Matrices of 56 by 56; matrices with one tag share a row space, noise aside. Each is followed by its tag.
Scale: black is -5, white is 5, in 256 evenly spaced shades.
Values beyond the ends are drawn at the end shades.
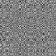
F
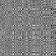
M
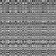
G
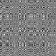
F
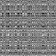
G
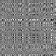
M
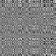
M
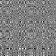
F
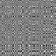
M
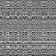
G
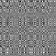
F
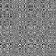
F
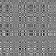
F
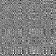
M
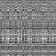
G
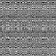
G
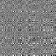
M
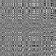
M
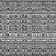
G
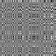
M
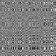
M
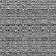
G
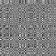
F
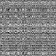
G
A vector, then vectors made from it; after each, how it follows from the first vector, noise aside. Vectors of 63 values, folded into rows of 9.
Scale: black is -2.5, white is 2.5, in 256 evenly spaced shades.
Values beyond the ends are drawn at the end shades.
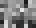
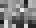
copied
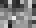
reversed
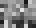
copied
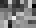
reversed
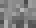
shrunk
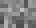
shrunk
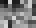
reversed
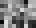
copied
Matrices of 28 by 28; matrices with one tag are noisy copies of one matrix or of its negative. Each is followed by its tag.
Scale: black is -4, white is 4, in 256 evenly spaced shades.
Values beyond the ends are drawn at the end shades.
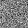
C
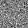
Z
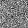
C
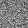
Z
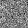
C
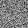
Z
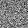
Z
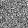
C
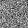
C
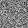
Z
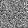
Z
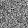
C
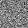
Z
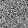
C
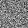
Z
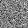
Z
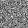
C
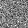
C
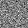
Z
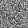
Z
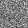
Z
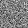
Z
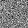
C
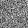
C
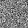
C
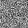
C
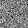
C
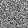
Z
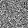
Z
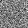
Z
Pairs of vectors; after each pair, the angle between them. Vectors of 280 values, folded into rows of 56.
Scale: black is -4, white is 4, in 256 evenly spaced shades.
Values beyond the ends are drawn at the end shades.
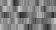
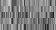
partly aligned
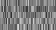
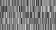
orthogonal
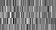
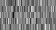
partly aligned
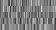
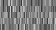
nearly opposite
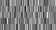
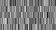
nearly opposite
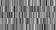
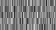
nearly parallel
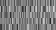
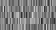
orthogonal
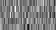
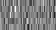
nearly parallel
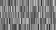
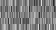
nearly opposite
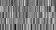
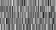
nearly opposite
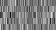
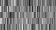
partly aligned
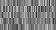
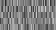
nearly opposite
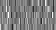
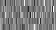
orthogonal
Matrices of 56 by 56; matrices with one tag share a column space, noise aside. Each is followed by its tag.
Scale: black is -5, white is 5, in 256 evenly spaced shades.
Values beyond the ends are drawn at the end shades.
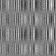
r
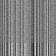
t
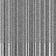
t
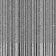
t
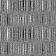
r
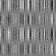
r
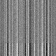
t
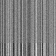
t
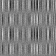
r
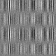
r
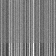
t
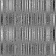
r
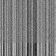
t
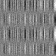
r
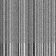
t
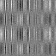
r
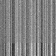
t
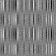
r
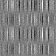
r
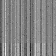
t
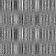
r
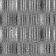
r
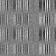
r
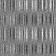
r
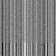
t
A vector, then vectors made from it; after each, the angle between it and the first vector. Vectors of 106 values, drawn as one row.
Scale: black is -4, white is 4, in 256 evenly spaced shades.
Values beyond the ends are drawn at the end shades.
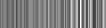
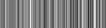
partly opposed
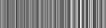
nearly parallel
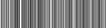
orthogonal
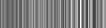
nearly parallel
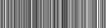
orthogonal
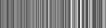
nearly parallel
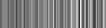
nearly parallel
